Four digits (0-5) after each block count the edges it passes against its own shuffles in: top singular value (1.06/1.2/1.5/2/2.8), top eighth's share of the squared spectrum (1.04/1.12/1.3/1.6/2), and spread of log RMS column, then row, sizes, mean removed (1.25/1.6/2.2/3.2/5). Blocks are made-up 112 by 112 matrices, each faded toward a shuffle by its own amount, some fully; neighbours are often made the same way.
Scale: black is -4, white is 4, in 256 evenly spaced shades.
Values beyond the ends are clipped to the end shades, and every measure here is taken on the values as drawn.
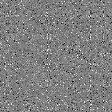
4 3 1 1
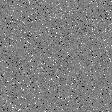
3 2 0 0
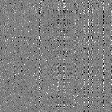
5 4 3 2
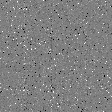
2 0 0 0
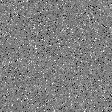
2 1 0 0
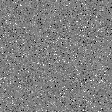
3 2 1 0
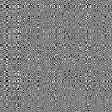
5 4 4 4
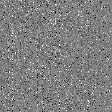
2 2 2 0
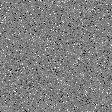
0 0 0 0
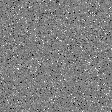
0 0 0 0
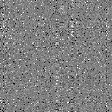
4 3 2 2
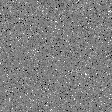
1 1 0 0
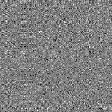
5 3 2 2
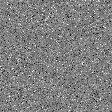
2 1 0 0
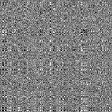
5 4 3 3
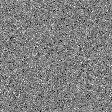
2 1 0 0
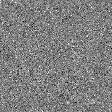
3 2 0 1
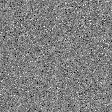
1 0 0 0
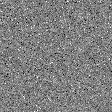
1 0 0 0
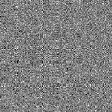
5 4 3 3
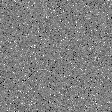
0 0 0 0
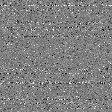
2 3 0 3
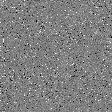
0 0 0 0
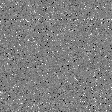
2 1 0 0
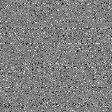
2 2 0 3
